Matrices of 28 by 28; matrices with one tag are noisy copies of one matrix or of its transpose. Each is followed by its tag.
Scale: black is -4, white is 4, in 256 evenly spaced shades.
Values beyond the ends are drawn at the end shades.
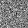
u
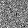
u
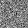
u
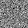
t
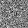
u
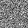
t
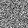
t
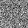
t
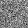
u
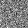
u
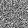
t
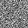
t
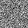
t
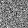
u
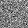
u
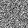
t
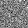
u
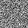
t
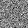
t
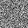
t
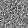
t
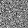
u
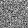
u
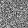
u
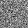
u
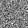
t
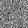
t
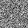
t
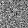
u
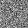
u
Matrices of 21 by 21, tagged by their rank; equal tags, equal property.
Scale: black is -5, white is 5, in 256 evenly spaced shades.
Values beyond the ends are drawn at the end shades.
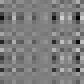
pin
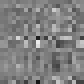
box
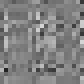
box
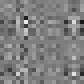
box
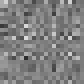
box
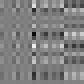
pin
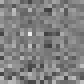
box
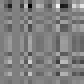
pin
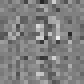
box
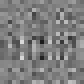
box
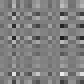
pin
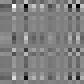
pin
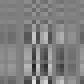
pin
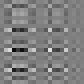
pin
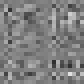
box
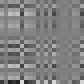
pin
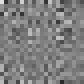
box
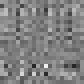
box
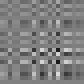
pin
